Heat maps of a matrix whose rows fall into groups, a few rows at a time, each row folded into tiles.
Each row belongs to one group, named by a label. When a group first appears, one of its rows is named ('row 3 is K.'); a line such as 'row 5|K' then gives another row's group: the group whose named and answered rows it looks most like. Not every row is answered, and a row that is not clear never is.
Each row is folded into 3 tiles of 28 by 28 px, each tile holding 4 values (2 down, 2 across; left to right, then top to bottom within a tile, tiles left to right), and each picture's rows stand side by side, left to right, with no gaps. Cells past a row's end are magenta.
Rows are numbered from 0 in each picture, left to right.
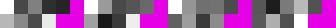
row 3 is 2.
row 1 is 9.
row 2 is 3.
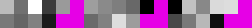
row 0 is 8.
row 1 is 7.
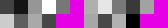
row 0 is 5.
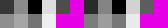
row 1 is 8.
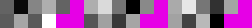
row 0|2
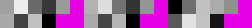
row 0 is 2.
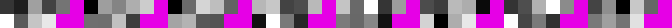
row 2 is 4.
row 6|5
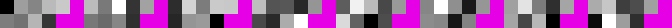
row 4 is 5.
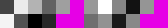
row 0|5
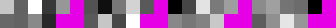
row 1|2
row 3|7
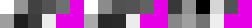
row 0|9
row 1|9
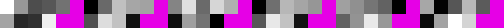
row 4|7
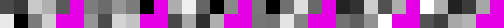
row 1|7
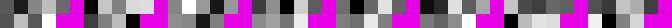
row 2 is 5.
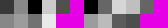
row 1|4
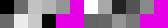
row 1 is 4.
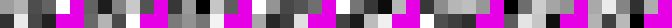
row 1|2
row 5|5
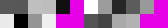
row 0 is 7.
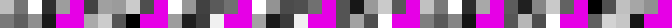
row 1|4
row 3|9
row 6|2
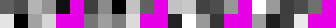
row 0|7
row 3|9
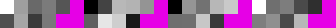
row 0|3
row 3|3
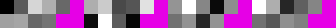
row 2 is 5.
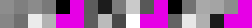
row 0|7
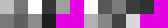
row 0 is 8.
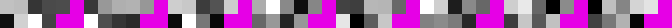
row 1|5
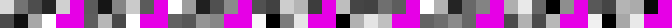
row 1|2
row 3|7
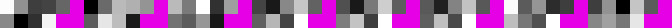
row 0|9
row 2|8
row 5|2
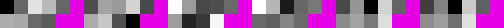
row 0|4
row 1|4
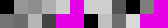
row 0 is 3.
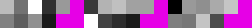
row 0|8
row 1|5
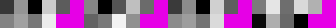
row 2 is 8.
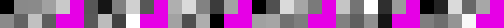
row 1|2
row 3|4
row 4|8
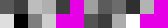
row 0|7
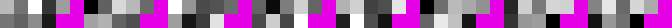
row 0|8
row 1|4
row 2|9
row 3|2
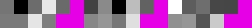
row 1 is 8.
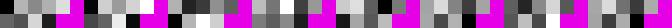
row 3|8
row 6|2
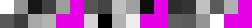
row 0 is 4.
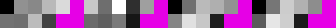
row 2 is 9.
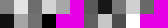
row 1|2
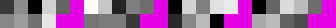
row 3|4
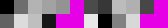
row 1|7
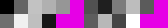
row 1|2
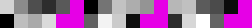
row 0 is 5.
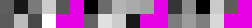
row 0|2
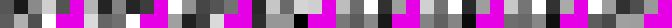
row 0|2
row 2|9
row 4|8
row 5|8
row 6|8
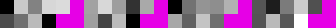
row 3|2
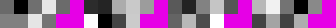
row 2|2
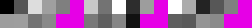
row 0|4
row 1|8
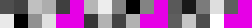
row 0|7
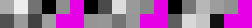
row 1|4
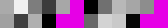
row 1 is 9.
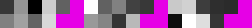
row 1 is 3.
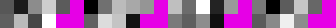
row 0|2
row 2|8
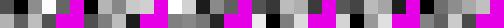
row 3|7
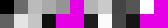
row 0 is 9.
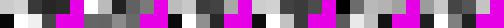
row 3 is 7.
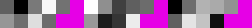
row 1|9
